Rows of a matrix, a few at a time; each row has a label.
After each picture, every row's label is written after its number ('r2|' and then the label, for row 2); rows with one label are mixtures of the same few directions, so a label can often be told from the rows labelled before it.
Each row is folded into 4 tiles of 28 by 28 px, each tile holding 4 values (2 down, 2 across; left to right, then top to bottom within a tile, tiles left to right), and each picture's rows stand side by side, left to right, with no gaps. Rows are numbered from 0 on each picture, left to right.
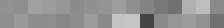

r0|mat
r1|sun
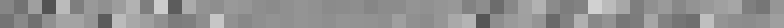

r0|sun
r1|sun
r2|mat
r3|mat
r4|sun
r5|mat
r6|sun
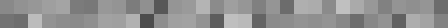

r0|sun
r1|sun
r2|sun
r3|mat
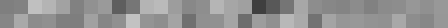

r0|mat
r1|mat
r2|mat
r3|mat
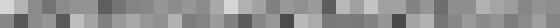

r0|mat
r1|mat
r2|mat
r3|mat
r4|mat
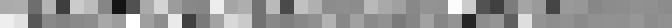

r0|sun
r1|mat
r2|sun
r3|mat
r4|mat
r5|mat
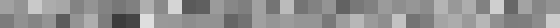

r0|mat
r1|sun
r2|sun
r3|mat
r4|sun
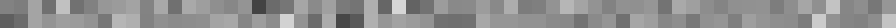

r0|sun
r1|sun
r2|mat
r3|sun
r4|sun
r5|mat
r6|mat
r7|sun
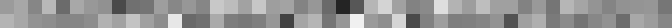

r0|sun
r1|mat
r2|mat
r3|mat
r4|mat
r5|mat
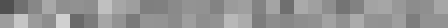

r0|mat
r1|mat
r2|sun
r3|mat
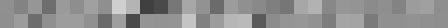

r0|sun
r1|mat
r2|sun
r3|sun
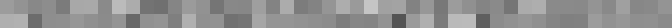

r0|sun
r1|mat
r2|sun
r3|mat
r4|sun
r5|sun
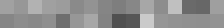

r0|mat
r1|sun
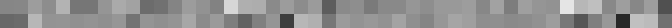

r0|sun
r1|mat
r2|mat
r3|mat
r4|sun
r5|mat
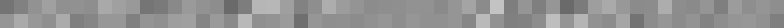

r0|mat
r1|mat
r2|mat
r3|mat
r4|sun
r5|mat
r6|sun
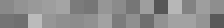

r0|sun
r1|sun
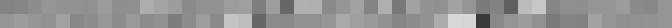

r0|mat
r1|mat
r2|sun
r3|sun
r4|sun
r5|sun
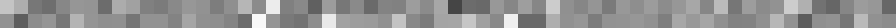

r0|mat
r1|mat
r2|sun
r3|mat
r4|mat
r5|sun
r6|sun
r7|mat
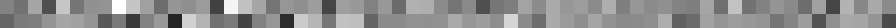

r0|sun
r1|mat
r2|mat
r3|sun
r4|mat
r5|sun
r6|sun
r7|sun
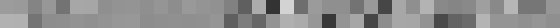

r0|sun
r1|sun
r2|sun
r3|sun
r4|sun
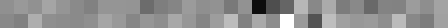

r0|sun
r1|mat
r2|mat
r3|mat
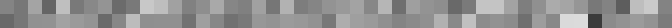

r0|sun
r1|mat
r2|sun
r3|sun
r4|mat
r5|sun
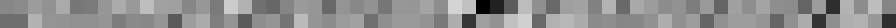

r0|sun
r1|mat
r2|mat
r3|sun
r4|mat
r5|sun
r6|sun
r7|sun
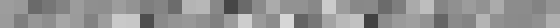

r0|mat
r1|sun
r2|mat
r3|sun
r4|sun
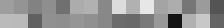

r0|sun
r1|mat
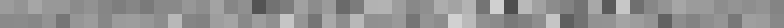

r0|mat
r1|mat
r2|mat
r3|mat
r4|sun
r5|sun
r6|mat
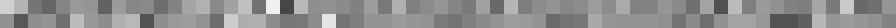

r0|mat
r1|sun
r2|sun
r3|sun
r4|sun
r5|sun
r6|sun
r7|sun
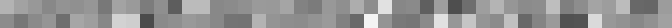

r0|mat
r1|sun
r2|sun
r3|sun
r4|mat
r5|sun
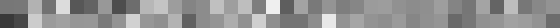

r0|sun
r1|mat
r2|sun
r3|mat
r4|sun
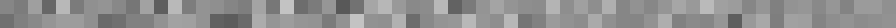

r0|sun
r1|sun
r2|sun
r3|mat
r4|mat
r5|sun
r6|mat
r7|sun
